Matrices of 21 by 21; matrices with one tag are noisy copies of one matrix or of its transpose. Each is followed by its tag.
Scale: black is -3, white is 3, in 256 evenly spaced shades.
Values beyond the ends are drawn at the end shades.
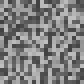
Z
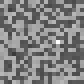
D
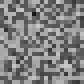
D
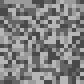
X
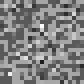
Z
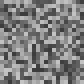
X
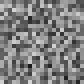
Z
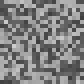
X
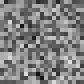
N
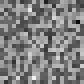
Z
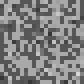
N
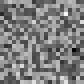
X
